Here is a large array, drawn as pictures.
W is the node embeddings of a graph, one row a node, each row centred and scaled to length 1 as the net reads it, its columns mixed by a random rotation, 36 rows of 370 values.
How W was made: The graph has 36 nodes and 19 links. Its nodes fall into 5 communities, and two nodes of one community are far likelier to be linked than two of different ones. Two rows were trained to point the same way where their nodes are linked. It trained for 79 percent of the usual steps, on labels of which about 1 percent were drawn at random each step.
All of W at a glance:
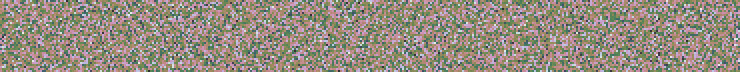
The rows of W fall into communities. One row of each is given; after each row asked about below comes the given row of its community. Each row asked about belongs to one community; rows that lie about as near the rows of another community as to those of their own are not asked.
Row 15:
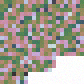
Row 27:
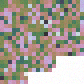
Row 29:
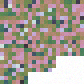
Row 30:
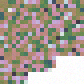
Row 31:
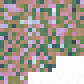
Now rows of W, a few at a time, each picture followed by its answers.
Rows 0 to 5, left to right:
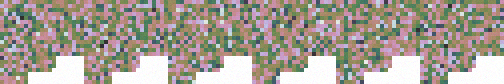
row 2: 30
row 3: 15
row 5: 29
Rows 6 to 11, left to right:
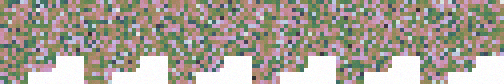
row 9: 27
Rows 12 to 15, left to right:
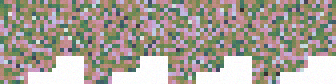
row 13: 15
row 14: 31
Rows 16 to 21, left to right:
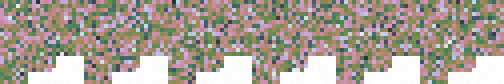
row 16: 29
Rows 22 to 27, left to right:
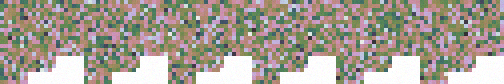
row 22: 27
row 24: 29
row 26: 27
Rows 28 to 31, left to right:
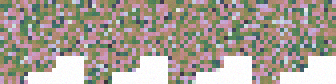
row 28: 15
